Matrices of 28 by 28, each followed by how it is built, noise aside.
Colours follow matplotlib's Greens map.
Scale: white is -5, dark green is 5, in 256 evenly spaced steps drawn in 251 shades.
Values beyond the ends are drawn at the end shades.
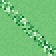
banded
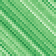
Toeplitz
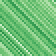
Toeplitz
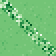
banded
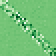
banded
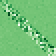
banded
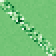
banded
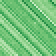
Toeplitz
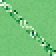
banded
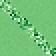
banded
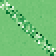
banded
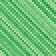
Toeplitz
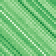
Toeplitz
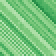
Toeplitz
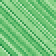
Toeplitz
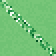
banded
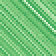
Toeplitz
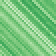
Toeplitz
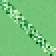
banded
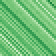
Toeplitz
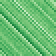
Toeplitz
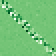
banded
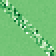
banded
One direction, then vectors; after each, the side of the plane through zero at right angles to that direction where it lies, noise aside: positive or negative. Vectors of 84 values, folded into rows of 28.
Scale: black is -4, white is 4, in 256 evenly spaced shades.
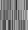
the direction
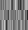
negative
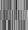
positive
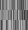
negative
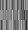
negative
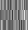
positive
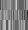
negative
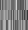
negative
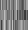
negative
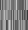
negative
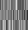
negative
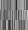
positive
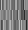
negative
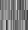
negative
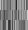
positive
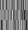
negative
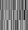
negative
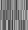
positive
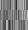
positive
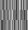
positive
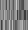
negative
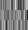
negative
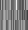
negative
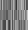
positive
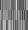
negative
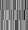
negative
